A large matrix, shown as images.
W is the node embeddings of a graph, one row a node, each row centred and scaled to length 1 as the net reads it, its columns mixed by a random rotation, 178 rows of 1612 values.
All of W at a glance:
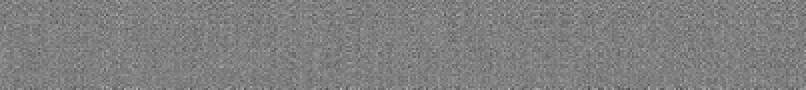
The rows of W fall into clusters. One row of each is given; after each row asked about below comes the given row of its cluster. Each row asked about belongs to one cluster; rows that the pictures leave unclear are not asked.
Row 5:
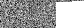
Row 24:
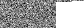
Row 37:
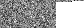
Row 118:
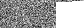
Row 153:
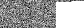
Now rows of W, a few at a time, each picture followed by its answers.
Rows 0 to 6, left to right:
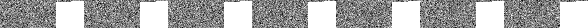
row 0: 24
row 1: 24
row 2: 24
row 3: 153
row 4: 118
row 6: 5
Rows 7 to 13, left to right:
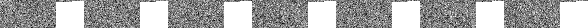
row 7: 5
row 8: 24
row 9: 153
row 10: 37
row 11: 153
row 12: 37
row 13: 37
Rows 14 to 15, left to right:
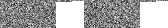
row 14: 24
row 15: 37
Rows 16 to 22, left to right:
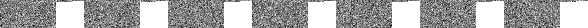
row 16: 118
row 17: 118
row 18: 24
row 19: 118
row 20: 5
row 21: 153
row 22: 37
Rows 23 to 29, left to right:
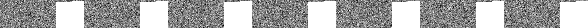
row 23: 153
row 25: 5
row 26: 153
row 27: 5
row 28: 24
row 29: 24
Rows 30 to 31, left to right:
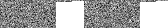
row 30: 24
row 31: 24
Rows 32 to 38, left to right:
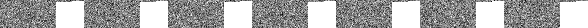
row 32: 153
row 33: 153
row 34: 118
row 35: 153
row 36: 118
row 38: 5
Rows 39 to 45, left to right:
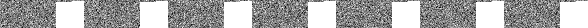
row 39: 24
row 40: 5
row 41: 118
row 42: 24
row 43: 24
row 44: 24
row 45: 24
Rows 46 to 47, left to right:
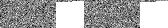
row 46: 118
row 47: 24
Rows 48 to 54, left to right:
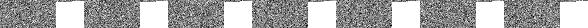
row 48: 153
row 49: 5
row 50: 118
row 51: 5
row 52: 5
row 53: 24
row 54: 37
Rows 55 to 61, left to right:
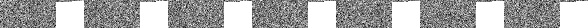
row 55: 5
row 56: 37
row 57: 37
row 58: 37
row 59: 118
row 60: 153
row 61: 5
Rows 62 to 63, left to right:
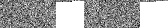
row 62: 37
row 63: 5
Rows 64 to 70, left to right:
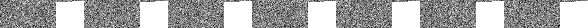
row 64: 118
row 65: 5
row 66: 153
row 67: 118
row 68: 5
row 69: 37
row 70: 5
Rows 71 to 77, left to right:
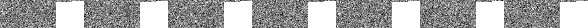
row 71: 24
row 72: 118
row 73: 118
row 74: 153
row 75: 24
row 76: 37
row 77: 24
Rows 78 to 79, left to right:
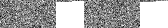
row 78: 118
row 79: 5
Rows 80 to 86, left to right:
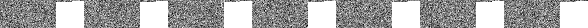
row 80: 24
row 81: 5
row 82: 118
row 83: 5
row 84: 24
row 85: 37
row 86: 153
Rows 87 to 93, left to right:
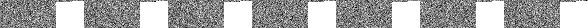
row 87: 153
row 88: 37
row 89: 37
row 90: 153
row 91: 24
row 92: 24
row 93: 37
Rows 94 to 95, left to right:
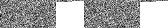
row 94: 118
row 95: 118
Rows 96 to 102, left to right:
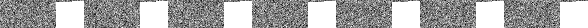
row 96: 5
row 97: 37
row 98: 5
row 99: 5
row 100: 118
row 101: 118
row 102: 118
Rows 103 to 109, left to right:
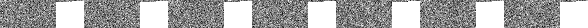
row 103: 5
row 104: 153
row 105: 5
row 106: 153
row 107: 37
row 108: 5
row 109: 118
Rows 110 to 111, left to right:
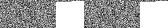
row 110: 153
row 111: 153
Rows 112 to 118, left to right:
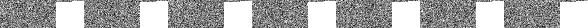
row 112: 24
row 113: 153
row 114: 5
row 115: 153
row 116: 5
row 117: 24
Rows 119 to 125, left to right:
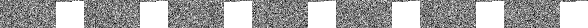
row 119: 37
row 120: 37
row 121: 118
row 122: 5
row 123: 118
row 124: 37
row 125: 153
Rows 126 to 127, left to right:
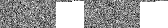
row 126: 37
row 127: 153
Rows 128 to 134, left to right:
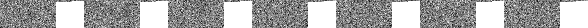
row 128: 153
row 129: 118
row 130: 5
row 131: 5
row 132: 5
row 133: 118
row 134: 5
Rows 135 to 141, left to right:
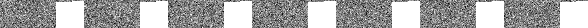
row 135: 5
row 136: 37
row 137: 118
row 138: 153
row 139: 153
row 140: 153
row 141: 118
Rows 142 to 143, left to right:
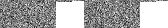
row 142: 37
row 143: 37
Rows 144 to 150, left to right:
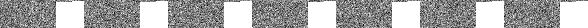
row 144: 37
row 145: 153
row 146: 24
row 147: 118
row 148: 24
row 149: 5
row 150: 118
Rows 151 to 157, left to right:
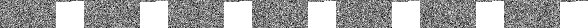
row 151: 153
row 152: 24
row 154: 37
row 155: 24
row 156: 37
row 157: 118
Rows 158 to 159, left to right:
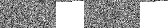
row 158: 37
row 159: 153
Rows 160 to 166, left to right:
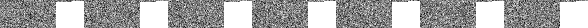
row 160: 153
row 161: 24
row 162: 37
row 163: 37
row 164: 37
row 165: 118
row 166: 5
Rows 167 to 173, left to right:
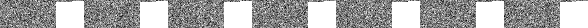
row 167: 153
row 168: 118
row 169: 37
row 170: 24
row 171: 37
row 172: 153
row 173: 118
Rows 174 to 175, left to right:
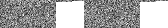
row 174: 118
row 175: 153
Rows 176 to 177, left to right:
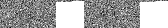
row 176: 153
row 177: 153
